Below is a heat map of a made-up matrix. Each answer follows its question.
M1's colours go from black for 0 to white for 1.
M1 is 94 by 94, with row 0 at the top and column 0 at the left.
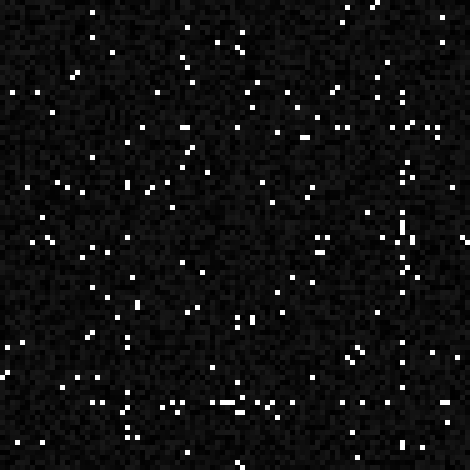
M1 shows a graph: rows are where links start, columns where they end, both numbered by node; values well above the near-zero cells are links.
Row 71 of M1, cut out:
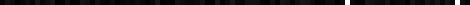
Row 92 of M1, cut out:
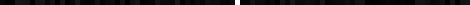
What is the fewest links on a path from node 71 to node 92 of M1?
4
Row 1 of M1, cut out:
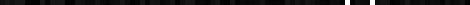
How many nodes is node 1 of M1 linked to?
2
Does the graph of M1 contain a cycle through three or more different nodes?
no
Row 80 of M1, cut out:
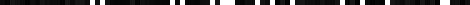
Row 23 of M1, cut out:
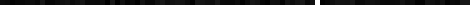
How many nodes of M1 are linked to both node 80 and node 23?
0
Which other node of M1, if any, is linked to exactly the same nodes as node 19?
node 0
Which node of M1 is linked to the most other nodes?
node 80
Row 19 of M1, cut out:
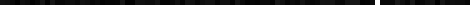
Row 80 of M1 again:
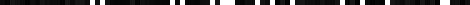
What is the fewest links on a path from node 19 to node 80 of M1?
6
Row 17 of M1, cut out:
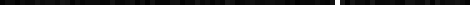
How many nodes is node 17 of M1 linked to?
1
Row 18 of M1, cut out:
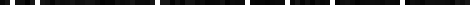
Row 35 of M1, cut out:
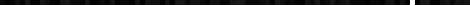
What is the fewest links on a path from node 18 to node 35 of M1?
6
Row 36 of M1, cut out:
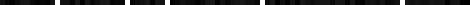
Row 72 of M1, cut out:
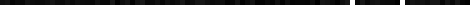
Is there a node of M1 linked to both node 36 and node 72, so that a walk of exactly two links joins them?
yes
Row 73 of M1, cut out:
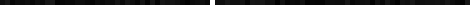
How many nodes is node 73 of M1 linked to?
1
